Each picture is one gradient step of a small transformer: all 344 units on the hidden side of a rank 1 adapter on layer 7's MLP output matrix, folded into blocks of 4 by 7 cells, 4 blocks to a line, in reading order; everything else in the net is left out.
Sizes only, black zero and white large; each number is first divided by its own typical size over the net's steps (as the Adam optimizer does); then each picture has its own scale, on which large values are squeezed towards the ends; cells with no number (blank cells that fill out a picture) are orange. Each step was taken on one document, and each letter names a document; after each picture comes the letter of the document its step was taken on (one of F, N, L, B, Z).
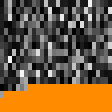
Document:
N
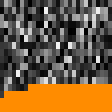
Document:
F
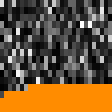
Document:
N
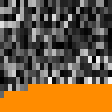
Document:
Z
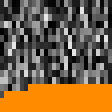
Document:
F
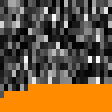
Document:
F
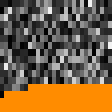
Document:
Z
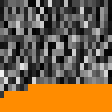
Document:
F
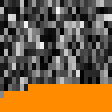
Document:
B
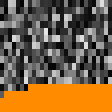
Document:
Z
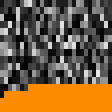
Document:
Z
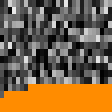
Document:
B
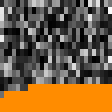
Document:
B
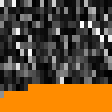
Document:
N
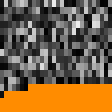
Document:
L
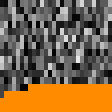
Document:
Z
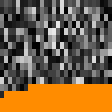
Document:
L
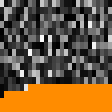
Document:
N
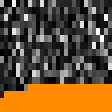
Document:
N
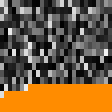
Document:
L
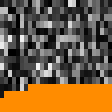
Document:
B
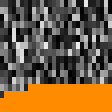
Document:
L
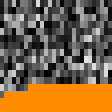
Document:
F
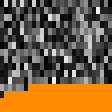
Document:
F
